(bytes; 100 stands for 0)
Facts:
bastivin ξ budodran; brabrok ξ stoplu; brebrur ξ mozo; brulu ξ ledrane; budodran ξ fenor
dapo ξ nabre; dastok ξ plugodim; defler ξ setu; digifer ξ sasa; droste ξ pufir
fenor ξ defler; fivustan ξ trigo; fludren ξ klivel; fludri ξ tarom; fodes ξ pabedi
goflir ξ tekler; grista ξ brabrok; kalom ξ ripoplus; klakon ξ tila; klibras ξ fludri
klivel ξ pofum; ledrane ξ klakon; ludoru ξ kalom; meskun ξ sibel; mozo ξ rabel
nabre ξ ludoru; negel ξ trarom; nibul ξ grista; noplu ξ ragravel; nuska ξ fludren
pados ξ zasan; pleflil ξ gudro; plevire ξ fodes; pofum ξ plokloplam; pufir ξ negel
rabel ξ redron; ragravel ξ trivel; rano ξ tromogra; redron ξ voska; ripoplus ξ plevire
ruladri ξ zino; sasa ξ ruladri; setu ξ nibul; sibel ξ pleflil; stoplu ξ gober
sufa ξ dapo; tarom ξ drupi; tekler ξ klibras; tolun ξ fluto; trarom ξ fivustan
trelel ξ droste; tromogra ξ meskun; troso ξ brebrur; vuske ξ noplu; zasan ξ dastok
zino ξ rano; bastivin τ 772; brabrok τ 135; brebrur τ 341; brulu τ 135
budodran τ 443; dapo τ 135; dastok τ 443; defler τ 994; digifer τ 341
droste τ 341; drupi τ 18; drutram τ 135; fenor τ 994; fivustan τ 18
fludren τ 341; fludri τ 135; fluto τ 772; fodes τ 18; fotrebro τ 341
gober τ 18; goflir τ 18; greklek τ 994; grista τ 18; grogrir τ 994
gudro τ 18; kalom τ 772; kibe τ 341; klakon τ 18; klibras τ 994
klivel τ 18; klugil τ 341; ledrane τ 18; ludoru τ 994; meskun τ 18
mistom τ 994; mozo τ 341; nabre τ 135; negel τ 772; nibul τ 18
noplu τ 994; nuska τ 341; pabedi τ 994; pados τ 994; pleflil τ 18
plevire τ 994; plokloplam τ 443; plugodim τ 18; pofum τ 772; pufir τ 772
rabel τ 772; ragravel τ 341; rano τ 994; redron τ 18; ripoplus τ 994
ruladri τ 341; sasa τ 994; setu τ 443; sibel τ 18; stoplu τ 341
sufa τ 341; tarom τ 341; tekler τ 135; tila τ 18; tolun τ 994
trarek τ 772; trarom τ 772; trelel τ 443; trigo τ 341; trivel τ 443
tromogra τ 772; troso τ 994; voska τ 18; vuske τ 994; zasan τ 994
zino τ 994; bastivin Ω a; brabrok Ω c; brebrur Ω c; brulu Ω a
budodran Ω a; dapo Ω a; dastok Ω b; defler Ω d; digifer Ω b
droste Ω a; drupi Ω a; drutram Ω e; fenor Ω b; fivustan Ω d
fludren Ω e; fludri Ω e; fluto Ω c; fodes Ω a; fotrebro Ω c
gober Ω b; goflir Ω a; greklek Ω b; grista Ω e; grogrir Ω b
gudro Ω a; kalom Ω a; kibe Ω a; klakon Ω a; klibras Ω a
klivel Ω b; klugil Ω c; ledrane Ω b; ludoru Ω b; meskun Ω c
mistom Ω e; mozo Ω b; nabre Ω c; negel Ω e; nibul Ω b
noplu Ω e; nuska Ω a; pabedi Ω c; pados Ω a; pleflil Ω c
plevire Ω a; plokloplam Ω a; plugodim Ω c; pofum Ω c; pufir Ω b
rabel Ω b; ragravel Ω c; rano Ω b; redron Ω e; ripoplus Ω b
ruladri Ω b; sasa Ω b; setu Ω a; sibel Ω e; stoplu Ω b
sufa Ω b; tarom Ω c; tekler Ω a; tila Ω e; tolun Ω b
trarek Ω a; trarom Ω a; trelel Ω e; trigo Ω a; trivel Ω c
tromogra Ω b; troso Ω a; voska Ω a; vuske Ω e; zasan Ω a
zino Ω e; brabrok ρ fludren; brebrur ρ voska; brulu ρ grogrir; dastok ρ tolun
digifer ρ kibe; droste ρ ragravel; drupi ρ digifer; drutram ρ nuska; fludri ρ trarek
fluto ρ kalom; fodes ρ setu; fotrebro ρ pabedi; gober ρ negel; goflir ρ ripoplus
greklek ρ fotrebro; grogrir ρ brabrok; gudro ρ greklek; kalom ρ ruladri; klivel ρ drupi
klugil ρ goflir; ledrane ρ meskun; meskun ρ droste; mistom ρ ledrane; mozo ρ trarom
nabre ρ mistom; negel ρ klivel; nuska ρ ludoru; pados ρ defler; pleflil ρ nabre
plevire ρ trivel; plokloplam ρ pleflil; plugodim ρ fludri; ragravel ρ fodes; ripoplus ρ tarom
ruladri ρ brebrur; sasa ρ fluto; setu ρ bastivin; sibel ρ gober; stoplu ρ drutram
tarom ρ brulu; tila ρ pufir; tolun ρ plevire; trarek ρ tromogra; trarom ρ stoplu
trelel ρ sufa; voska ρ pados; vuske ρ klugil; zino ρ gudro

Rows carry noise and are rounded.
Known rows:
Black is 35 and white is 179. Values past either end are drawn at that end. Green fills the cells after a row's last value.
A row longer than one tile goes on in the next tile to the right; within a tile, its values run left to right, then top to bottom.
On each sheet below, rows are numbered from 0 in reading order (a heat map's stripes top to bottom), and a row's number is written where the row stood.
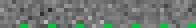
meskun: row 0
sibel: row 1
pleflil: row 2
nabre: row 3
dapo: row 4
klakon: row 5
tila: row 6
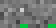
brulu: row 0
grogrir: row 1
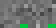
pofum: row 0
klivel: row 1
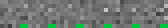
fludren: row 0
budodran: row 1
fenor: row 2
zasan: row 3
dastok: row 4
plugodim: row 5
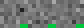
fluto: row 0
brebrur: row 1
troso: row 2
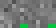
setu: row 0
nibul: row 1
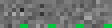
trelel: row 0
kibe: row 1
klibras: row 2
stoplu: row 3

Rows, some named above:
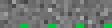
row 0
ludoru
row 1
troso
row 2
trarek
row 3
goflir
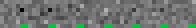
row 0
fluto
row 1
sibel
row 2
negel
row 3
goflir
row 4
tolun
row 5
mistom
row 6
plokloplam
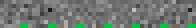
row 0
kalom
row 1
sibel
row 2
ledrane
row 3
gober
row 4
budodran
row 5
tarom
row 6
tolun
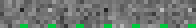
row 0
tila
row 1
pados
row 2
pufir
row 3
digifer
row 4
fodes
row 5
plevire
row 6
trivel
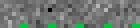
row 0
ledrane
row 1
zino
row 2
nuska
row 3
brabrok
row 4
fludri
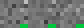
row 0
voska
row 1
troso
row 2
klugil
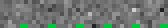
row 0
ripoplus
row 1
gudro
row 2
fludri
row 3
drutram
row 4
defler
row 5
tila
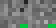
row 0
sufa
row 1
ragravel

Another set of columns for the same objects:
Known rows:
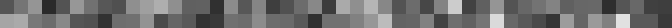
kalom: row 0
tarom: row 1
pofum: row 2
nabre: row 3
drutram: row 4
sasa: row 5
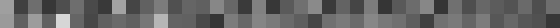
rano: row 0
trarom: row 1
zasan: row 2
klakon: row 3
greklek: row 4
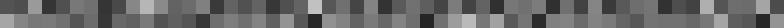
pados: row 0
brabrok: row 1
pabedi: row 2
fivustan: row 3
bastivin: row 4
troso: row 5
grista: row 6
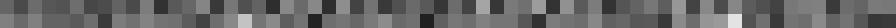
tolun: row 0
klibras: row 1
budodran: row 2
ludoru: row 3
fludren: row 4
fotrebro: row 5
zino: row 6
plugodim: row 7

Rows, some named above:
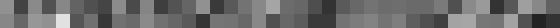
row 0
zino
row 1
pofum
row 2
grogrir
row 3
plokloplam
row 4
voska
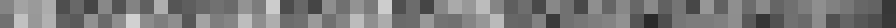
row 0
ragravel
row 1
fodes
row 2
ledrane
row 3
ledrane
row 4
nabre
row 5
tila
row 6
tila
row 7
klugil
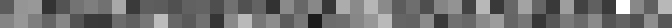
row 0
fluto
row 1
nuska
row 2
budodran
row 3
nabre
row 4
dapo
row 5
negel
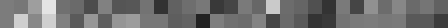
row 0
mistom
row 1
defler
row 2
ripoplus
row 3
fludri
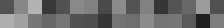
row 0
brebrur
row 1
trivel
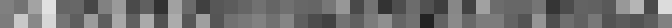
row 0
mistom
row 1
digifer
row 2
plokloplam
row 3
ludoru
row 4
trelel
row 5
gober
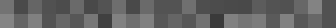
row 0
tolun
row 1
tolun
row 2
plevire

